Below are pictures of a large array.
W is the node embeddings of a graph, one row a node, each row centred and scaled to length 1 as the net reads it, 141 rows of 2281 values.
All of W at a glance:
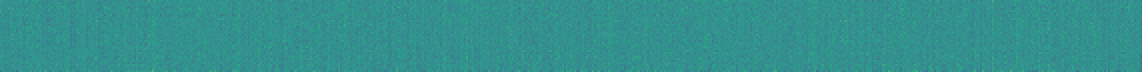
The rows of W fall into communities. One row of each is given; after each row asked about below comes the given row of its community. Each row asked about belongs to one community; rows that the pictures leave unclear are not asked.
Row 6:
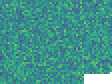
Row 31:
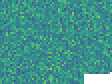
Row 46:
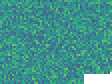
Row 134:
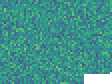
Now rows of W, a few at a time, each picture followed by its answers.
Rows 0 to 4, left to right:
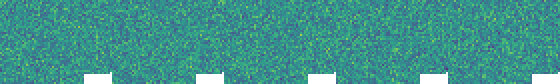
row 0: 46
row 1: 134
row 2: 6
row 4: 134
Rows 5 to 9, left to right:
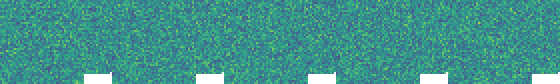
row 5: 46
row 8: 6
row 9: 134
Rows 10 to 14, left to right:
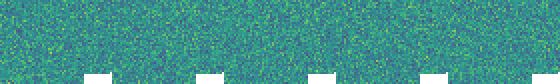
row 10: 31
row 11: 134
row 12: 31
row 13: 46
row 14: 46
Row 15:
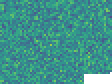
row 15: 46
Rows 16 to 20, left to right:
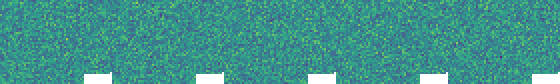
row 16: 6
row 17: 6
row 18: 46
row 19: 6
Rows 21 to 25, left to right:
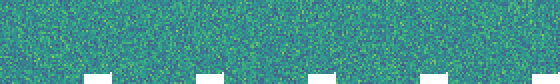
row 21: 134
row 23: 6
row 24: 31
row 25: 31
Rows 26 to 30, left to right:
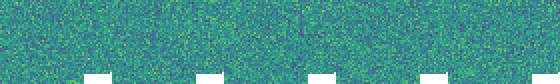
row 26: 46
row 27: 46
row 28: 6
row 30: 6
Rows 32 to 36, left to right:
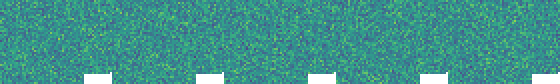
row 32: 46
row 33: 134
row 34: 31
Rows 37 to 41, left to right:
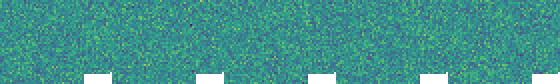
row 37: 6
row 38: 134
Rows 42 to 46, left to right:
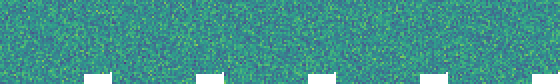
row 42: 46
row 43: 46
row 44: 6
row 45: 134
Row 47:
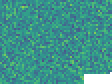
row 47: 6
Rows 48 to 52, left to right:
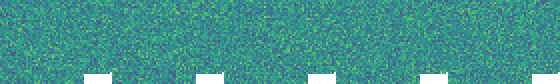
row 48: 134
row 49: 134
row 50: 46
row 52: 31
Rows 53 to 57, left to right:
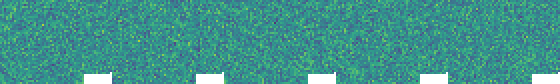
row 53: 6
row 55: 134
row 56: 6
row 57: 134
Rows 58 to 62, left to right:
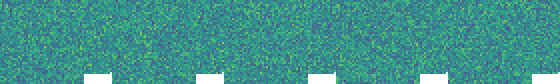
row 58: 134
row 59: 134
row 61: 6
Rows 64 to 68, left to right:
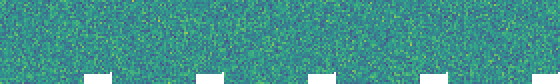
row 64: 31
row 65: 6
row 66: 134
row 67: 6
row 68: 46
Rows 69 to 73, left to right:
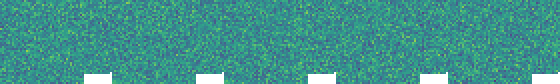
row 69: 31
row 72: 46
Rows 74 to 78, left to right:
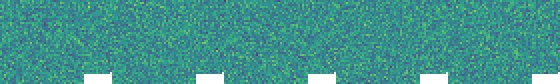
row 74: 46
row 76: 46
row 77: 6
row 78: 31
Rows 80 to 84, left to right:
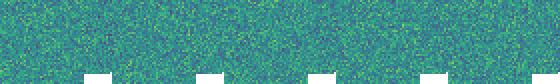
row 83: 46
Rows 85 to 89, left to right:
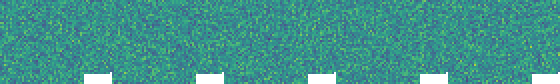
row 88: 134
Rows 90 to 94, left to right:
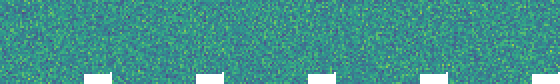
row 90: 46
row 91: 31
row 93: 134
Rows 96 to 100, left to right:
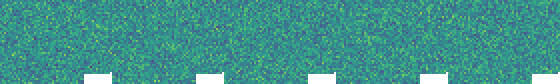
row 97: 134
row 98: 134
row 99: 134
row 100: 46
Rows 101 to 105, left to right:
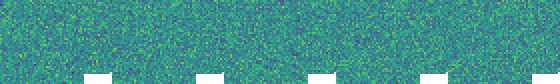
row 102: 31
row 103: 46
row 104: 6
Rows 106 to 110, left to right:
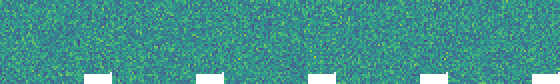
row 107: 6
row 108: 46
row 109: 31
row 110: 134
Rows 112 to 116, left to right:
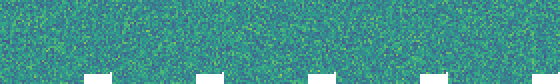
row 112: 134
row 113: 134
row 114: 46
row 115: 134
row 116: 134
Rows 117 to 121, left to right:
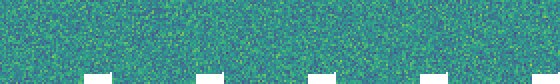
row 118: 46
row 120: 31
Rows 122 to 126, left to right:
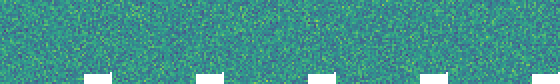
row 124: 134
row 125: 6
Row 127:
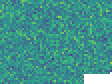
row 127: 46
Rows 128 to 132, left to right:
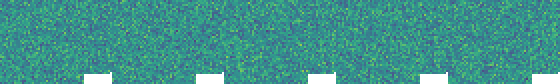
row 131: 134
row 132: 6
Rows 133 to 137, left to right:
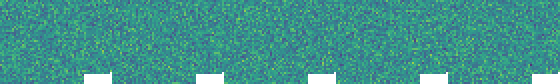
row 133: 46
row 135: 31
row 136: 134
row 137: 46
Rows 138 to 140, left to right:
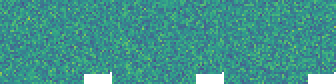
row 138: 134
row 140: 134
